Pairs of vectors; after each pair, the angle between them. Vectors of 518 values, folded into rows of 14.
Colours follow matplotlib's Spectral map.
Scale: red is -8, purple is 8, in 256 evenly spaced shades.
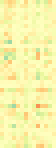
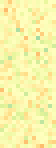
partly aligned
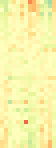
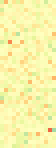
orthogonal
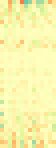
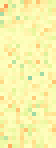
partly opposed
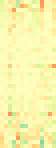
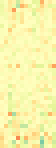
nearly parallel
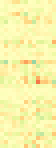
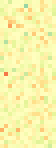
orthogonal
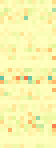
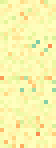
partly opposed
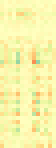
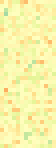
partly opposed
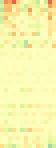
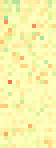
partly opposed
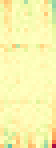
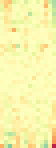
nearly parallel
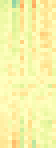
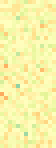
orthogonal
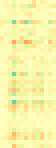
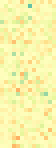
partly aligned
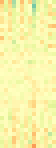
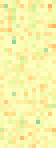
partly aligned
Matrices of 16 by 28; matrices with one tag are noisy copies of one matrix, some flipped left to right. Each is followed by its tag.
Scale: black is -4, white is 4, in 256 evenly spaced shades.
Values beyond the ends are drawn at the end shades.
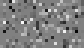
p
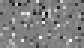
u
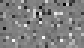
u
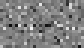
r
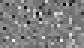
u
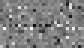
r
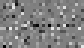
r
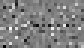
r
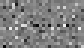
r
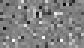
u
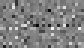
r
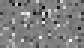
u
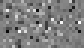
p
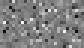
p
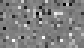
u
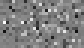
p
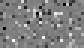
u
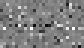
r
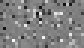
u
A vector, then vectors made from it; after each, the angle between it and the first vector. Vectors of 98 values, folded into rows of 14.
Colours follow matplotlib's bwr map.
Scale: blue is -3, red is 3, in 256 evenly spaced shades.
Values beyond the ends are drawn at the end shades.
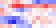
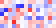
partly opposed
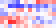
nearly opposite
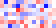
partly opposed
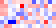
partly aligned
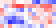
nearly parallel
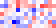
partly aligned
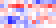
nearly parallel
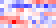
nearly opposite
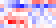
nearly opposite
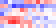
nearly opposite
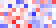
partly opposed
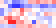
nearly opposite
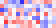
partly opposed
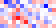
partly opposed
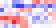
nearly opposite
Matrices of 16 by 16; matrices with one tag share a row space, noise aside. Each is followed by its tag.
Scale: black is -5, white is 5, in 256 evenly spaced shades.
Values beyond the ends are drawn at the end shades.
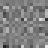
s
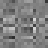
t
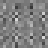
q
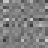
s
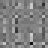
q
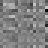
t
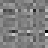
t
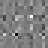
q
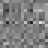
s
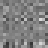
s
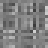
t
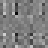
q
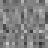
s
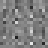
q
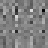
q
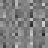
q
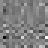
s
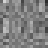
s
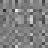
q
